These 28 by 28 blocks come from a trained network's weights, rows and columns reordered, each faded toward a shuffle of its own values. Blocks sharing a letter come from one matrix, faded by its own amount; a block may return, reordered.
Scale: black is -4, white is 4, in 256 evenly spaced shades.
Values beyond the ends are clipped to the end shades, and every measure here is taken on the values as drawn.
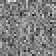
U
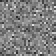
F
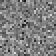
F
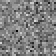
F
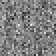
U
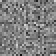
F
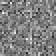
U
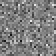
U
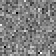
U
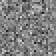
F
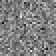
F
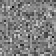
F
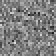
F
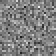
F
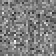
U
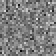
U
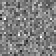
U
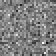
U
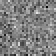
U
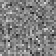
F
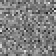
F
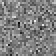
F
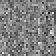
U
